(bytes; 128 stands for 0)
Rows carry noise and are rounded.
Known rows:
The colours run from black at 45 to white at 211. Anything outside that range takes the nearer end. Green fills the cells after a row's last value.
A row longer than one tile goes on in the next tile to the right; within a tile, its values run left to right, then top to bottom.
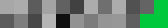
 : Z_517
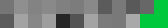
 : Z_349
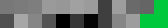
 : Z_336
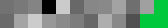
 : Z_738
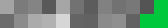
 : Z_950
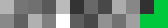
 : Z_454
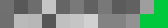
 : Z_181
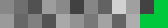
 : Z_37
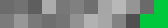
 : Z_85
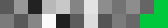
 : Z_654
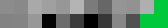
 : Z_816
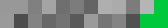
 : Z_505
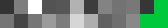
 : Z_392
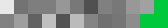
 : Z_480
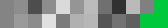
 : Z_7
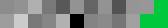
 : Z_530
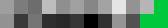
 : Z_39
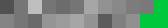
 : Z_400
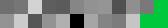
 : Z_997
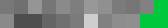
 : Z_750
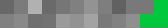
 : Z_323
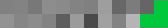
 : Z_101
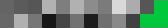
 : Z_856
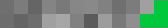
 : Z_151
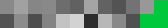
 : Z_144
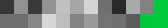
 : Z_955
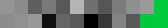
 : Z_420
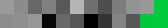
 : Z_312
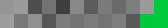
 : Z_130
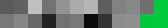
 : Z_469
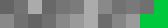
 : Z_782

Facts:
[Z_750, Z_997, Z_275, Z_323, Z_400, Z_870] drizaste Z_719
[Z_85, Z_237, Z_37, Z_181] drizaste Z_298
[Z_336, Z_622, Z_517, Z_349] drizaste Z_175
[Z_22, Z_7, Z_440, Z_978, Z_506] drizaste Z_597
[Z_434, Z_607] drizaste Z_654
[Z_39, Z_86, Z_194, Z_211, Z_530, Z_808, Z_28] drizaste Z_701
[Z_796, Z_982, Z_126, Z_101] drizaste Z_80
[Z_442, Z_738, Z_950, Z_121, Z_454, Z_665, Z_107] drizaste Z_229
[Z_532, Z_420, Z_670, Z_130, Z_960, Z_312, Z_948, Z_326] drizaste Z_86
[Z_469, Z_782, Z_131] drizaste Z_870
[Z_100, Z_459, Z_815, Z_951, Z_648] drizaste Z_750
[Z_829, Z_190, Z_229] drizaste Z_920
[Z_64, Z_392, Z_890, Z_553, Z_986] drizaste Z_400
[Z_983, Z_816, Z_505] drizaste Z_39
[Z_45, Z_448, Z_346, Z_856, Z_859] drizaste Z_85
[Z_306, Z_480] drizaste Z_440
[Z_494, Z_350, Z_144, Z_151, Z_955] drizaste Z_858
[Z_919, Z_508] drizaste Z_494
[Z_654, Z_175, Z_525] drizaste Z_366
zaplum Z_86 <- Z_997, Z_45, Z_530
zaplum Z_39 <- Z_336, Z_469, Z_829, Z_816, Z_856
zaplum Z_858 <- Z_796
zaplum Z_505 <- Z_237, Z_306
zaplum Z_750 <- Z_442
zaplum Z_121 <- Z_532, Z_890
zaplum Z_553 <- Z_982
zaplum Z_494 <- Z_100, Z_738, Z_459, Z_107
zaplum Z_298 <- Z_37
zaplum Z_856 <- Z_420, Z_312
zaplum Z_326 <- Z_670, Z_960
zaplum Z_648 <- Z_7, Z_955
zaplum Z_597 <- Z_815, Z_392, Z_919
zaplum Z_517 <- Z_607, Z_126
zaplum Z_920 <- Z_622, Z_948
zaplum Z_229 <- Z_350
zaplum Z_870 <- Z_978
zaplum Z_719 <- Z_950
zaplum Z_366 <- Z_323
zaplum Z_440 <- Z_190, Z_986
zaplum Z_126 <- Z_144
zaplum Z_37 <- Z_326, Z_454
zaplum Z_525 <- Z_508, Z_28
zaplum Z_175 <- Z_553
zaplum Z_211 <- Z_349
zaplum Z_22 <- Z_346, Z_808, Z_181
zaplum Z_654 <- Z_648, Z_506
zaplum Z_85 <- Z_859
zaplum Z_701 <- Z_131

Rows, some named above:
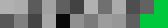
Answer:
Z_517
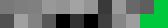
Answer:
Z_336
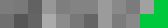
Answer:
Z_858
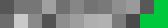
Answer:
Z_859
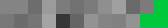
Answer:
Z_366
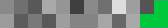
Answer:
Z_298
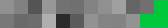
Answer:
Z_525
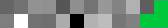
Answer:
Z_45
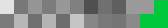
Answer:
Z_306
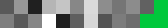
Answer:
Z_654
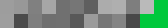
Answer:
Z_505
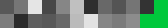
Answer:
Z_815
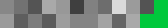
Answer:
Z_298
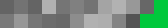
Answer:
Z_85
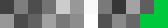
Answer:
Z_648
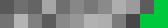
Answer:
Z_448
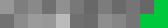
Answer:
Z_190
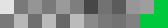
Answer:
Z_306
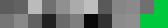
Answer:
Z_469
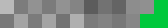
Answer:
Z_978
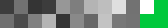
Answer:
Z_494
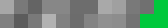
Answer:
Z_920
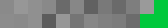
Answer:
Z_28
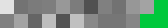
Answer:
Z_480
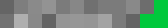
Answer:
Z_237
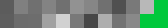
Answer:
Z_508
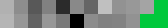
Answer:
Z_86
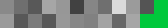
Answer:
Z_298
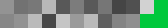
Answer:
Z_808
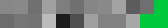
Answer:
Z_175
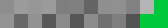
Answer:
Z_983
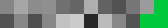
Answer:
Z_144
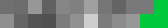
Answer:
Z_951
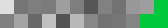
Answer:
Z_480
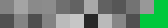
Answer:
Z_144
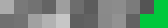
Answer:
Z_665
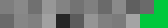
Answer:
Z_434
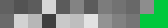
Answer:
Z_346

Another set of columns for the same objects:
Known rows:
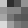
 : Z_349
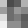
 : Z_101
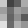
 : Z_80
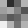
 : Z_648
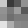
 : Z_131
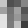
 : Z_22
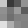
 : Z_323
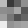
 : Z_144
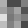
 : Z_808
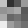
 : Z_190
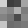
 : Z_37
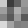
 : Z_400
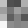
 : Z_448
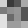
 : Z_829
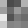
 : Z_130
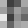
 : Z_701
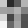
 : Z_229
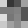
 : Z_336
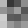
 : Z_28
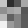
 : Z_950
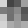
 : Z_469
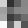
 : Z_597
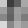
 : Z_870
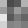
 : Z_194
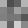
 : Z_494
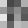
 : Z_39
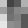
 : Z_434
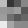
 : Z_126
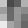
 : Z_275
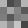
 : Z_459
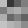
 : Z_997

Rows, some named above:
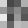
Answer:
Z_39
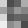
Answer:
Z_480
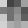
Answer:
Z_469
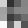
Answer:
Z_597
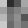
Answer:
Z_175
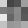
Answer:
Z_816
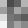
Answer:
Z_151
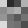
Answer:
Z_454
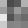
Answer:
Z_130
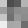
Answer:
Z_951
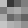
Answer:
Z_997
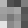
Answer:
Z_346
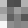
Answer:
Z_448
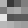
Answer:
Z_530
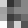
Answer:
Z_597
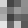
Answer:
Z_440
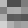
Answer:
Z_45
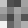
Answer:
Z_85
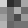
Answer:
Z_326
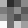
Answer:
Z_919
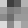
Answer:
Z_750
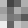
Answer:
Z_858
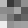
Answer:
Z_144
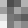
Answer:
Z_151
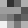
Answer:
Z_955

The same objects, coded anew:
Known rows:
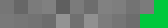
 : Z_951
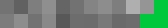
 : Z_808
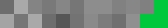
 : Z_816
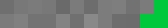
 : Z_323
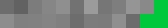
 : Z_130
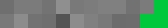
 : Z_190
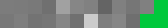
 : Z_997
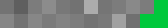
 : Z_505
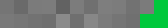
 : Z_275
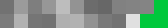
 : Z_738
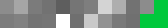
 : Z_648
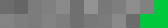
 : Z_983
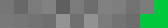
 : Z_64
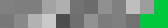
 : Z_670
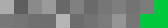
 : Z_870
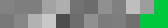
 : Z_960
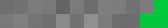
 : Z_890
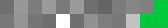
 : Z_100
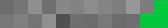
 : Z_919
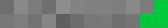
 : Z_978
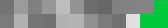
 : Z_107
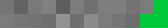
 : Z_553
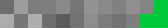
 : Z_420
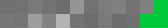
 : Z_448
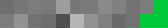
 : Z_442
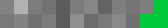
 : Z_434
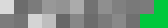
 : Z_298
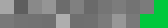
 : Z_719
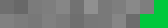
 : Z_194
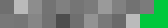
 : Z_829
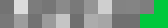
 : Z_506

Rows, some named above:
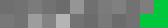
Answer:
Z_448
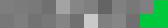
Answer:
Z_997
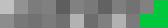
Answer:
Z_175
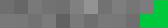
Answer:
Z_126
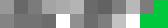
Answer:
Z_494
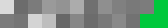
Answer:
Z_298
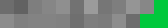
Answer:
Z_130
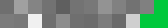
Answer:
Z_856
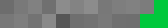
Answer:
Z_144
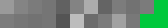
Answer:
Z_517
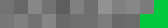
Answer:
Z_181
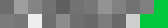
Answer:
Z_856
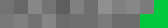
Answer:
Z_181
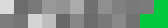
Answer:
Z_298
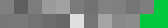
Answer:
Z_229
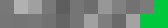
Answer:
Z_469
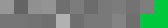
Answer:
Z_400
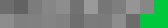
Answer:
Z_130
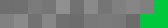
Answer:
Z_28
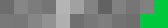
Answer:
Z_45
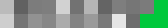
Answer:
Z_86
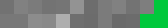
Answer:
Z_859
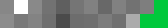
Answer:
Z_336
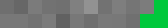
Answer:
Z_126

